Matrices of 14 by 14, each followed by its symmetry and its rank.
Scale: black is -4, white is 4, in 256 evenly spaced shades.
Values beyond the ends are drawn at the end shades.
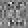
neither, rank three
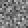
symmetric, full rank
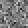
neither, full rank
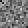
symmetric, full rank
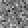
neither, full rank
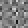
neither, rank three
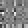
neither, rank three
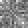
symmetric, rank three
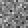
symmetric, full rank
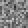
neither, full rank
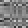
neither, rank two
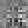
antisymmetric, rank two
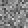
neither, full rank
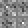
symmetric, rank three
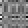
neither, rank two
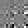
antisymmetric, rank two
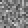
neither, full rank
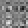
antisymmetric, rank two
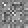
symmetric, rank three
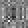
neither, rank two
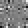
antisymmetric, rank two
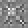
symmetric, rank three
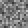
symmetric, full rank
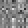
neither, rank three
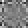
antisymmetric, rank two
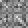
symmetric, rank three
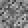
symmetric, full rank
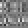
neither, rank two
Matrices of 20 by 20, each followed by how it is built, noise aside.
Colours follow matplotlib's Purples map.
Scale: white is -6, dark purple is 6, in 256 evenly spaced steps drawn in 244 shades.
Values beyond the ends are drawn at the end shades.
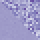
upper triangular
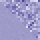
upper triangular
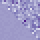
upper triangular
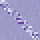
banded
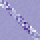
banded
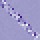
banded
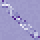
banded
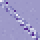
banded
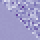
upper triangular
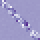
banded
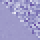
upper triangular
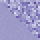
upper triangular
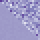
upper triangular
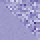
upper triangular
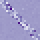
banded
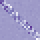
banded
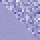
upper triangular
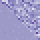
upper triangular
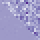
upper triangular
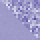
upper triangular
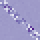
banded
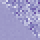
upper triangular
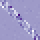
banded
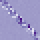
banded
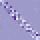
banded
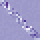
banded
